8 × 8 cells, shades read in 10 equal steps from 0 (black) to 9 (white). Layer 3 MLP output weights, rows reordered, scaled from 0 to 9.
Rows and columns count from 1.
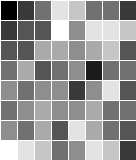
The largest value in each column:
9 8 7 9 8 8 8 7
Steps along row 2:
up same up down up same down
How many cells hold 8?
7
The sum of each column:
32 35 40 44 42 44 46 28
